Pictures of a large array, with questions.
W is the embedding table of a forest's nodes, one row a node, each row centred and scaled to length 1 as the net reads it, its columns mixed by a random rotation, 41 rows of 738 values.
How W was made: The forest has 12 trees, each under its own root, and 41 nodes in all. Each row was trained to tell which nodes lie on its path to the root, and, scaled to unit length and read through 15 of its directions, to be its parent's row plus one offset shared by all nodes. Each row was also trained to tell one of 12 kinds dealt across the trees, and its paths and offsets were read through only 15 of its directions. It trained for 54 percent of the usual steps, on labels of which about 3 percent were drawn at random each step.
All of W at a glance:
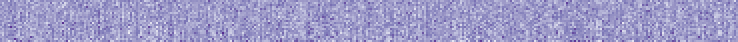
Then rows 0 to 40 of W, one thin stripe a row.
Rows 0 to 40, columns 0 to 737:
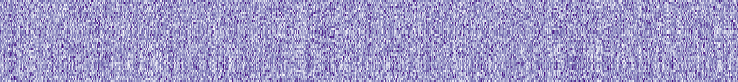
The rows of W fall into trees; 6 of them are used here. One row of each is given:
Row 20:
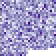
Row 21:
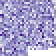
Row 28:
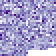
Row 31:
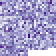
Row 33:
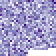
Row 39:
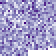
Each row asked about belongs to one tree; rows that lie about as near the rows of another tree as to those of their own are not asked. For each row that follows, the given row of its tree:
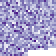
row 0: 20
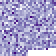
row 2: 33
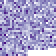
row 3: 28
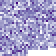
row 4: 28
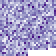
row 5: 39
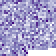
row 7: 28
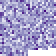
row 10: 39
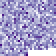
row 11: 31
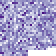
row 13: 21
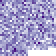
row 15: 21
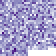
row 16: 21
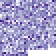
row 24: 20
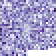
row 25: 28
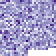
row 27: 33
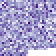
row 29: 20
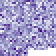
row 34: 21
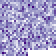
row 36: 39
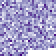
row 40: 20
